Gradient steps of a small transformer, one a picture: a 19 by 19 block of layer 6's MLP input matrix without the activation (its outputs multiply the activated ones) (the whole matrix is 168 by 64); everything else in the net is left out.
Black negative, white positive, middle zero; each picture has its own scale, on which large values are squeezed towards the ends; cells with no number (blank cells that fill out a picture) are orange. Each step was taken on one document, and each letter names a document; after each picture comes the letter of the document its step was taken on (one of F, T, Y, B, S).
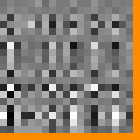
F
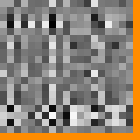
F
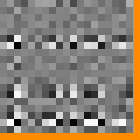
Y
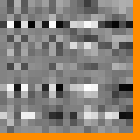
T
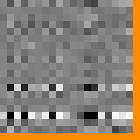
T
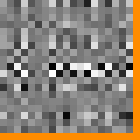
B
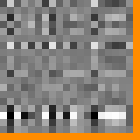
F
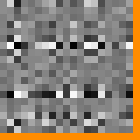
Y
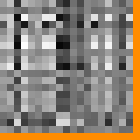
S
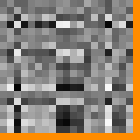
S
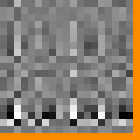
Y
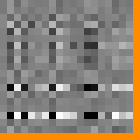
T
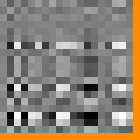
T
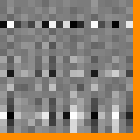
F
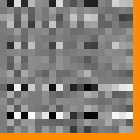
T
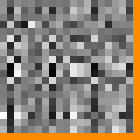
F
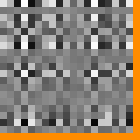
B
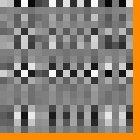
B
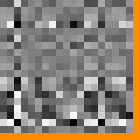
Y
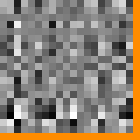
Y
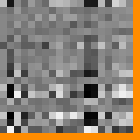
T
